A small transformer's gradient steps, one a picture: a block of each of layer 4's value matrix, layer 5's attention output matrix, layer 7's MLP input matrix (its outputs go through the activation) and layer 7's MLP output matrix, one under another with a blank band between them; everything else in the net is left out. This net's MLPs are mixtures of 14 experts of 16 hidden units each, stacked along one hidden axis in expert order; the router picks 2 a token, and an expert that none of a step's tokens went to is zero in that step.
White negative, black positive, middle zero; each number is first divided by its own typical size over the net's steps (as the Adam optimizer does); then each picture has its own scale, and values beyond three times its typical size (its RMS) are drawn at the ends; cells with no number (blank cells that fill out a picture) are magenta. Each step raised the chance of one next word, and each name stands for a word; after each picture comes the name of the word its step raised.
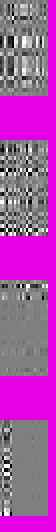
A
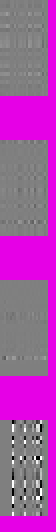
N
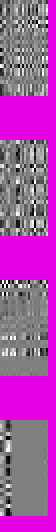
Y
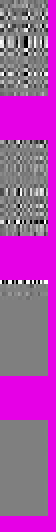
N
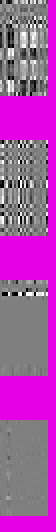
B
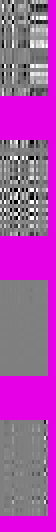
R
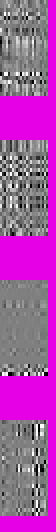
A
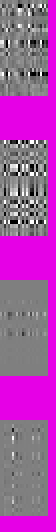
N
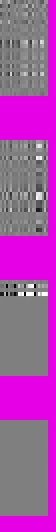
R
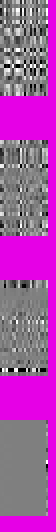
Y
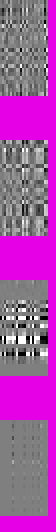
Y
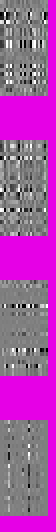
R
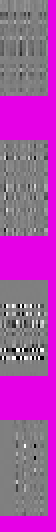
R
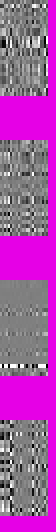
A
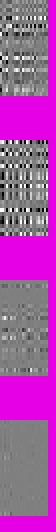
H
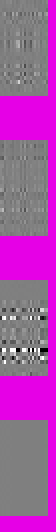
R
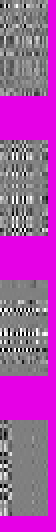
A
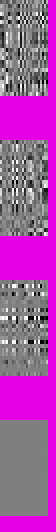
B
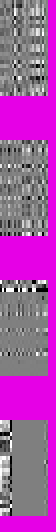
Y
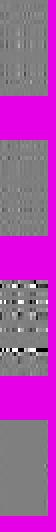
R
